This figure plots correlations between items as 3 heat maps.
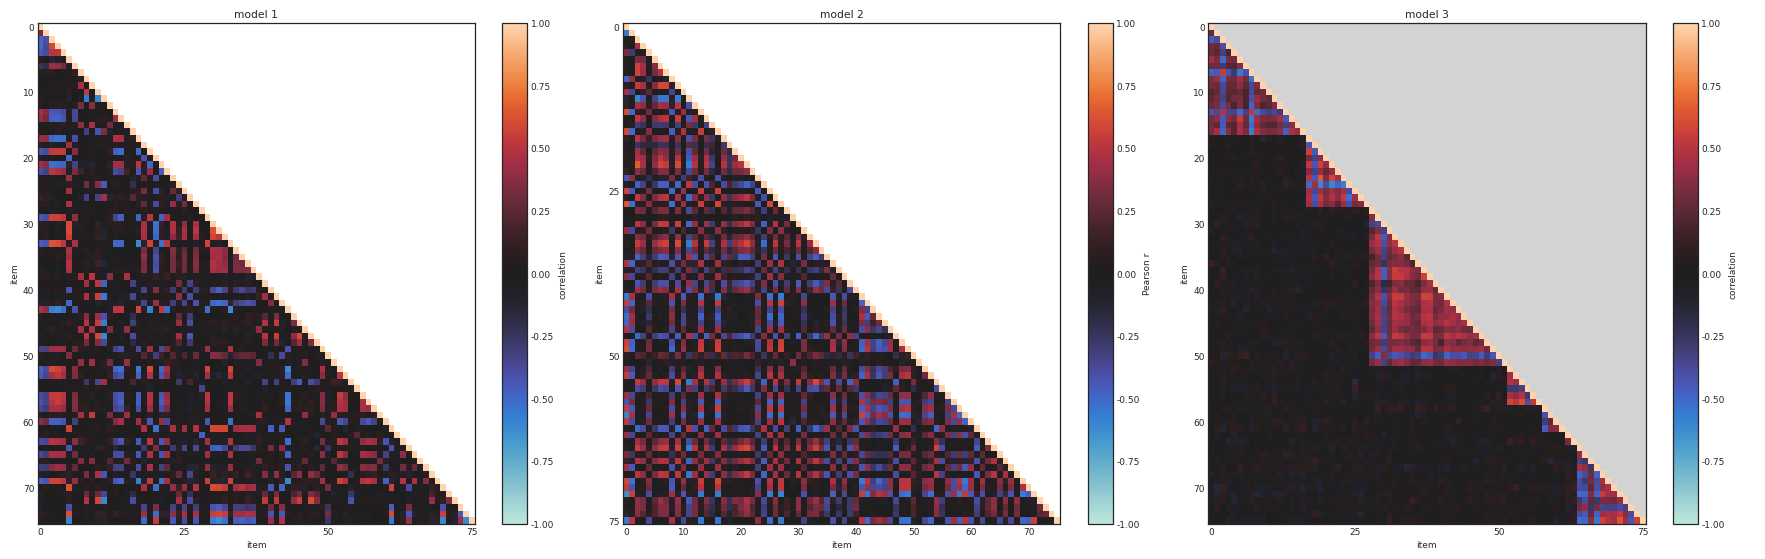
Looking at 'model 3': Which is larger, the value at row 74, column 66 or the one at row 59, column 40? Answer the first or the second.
the first
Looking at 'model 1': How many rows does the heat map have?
76
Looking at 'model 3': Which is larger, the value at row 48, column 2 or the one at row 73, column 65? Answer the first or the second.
the second
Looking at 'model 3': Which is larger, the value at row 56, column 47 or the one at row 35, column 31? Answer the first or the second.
the second
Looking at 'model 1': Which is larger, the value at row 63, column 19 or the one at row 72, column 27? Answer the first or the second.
the first
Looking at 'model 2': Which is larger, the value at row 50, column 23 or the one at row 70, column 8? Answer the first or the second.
the first
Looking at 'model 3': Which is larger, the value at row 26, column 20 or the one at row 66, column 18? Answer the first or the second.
the first
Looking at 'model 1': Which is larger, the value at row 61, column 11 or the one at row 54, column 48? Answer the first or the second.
the first
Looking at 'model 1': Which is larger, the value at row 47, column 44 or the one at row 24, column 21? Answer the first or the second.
the first
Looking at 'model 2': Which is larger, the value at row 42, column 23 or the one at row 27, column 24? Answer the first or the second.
the second
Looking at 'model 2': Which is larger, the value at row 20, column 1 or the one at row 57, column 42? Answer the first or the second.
the first
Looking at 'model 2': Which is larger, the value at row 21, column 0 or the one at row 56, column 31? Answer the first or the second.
the second
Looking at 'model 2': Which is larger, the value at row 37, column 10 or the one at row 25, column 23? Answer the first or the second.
the first
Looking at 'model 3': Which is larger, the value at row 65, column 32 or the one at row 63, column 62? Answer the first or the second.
the second
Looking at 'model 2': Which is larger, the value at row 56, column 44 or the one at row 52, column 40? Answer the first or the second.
the second
